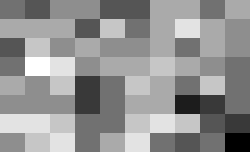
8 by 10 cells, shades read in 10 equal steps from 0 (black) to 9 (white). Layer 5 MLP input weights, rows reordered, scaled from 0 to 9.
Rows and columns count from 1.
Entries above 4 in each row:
5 8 8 8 6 5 6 5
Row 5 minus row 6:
1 0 2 0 0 1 0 3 5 0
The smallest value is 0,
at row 8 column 10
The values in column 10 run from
0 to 6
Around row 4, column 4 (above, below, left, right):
6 2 8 6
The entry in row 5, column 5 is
4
